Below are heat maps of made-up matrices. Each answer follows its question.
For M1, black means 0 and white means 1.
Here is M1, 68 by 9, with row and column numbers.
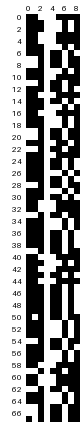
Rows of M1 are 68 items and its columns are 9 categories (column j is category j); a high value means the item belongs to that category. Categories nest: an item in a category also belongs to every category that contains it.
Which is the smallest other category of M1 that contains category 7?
4
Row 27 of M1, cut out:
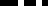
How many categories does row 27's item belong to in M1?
3
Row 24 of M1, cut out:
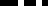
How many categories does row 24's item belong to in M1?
3
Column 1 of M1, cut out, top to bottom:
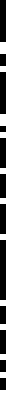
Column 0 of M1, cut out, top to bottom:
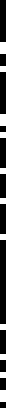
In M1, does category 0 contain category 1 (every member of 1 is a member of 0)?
no
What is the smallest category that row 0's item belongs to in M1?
2
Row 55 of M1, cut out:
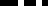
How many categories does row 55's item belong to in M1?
3
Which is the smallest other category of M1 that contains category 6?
3
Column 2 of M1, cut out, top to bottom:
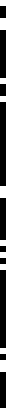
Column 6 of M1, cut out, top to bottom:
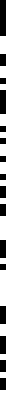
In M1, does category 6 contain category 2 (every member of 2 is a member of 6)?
no
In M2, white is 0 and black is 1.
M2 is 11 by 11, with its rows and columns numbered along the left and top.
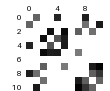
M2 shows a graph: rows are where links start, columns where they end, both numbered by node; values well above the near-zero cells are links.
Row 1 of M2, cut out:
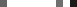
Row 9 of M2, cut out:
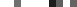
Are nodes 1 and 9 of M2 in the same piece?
yes
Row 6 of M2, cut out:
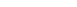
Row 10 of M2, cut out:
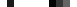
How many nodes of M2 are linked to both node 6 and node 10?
0
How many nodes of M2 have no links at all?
1
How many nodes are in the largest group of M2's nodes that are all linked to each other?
3
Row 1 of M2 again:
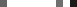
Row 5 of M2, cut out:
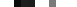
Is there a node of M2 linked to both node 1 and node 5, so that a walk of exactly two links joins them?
no
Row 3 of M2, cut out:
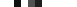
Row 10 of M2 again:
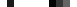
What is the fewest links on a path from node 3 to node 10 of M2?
3
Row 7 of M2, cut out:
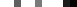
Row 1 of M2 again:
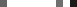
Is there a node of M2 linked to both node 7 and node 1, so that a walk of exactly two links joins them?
yes
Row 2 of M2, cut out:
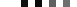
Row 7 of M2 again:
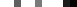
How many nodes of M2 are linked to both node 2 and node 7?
2
